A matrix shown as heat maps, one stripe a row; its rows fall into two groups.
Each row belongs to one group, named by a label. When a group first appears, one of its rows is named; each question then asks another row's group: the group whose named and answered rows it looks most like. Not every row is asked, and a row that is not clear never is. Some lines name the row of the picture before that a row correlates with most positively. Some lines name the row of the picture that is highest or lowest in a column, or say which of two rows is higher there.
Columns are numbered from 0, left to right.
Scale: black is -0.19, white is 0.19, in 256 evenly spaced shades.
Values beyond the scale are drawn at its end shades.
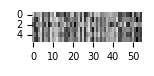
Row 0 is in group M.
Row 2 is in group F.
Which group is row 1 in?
M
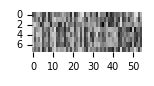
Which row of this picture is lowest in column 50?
2
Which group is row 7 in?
F
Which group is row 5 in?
M
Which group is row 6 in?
M
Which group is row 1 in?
F
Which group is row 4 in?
M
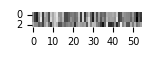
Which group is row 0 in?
M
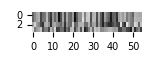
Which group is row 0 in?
F
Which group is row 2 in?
F
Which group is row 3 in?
M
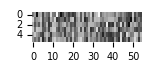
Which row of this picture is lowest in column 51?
1
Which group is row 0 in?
M
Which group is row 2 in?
F
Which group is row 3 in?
M
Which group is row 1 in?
M
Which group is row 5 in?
F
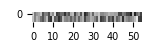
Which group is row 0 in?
M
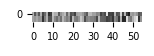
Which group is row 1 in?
F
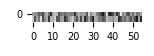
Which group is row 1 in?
M
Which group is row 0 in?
F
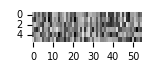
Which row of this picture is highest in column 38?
5
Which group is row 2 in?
F
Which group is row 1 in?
F
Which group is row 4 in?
F
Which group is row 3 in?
M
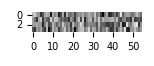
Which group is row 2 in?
F
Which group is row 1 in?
M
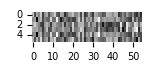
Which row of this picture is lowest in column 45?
3
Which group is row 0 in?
M
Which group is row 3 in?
F
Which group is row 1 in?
M
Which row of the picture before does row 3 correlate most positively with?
2
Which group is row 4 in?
M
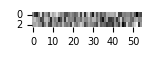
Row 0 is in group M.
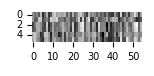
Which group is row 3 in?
F
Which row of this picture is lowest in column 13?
4
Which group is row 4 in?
F
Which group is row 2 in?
F
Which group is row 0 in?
F
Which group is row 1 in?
M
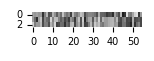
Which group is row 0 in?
F
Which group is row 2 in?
M
